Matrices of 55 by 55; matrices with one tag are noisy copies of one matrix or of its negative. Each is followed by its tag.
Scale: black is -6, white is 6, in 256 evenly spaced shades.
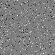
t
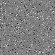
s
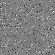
s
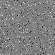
t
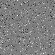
t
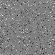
t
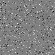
s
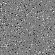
s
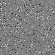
s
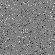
t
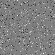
t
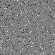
t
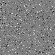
s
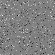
t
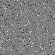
t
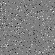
s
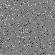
t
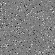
s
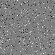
t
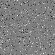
t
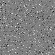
s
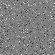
t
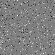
t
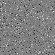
s
